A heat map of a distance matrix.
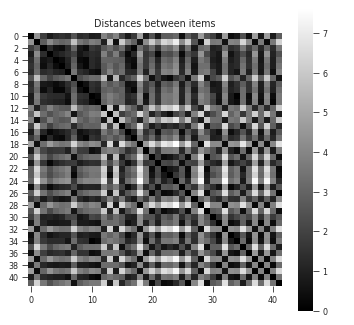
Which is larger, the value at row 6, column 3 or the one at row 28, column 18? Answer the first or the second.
the first
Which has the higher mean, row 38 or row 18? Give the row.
18
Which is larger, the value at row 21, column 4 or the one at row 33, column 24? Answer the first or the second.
the second
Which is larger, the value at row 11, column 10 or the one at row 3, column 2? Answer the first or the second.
the second
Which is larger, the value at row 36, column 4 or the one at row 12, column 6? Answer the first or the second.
the second
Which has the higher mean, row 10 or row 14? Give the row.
14
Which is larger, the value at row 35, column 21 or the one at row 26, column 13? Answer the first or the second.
the first
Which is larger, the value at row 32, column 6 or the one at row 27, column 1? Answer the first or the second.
the first
